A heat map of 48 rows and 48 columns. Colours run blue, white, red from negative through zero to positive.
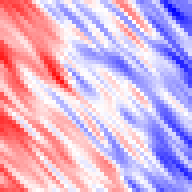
Grain: diagonal, down to the right. Lone odd cells: none. Slope: up to the left. Odd rows or columns: none.
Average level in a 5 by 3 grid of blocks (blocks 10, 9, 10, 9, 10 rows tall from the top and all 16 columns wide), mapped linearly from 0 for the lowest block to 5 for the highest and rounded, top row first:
420 | 510 | 421 | 520 | 430
